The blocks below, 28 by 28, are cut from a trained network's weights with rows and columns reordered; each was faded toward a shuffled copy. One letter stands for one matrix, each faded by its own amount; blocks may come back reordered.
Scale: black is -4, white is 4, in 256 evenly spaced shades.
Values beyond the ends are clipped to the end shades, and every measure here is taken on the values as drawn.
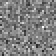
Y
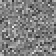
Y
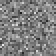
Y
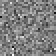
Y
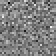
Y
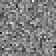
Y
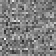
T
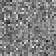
Y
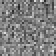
T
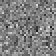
T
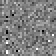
Y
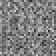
T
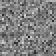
T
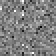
Y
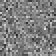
T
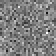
T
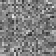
T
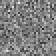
Y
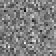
Y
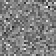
Y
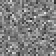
Y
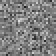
T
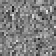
T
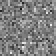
Y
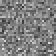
T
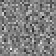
T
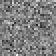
T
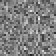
T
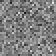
Y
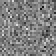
T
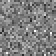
Y
